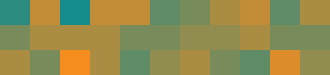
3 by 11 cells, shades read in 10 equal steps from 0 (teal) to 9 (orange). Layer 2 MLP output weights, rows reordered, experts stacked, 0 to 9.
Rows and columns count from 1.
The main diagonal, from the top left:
1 6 9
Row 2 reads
4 6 6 6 4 4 5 5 6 4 4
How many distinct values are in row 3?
6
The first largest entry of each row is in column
2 2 3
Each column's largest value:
6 7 9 7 7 5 6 6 7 8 6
